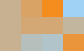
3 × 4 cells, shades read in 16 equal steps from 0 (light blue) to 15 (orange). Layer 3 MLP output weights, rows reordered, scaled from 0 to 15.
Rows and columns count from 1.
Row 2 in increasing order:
6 7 9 9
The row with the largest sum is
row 1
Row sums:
32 31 27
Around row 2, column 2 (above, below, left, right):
10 4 7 9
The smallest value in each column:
7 4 3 0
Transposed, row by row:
7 7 7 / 10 9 4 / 15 9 3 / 0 6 13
